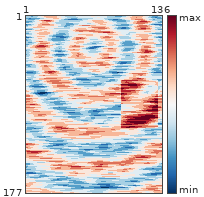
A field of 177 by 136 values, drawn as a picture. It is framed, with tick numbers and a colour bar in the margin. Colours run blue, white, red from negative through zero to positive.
Rings: centred on the top middle. Odd patch: higher, in the middle right. Ninth with the highest average: middle right. Average level on the scale: 50%. Slope: none.
